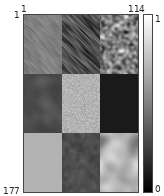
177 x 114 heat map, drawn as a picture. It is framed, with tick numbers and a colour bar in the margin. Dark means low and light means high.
The table splits into 3 rows of 3 panels. Panel 1,1: middling, slanting down to the right, faint in contrast. Panel 1,2: low, slanting down to the right. Panel 1,3: middling, blotchy, strong in contrast. Panel 2,1: low, smooth, faint in contrast. Panel 2,2: high, fine-grained, faint in contrast. Panel 2,3: very low, flat. Panel 3,1: high, flat. Panel 3,2: low, blotchy, faint in contrast. Panel 3,3: high, smooth.
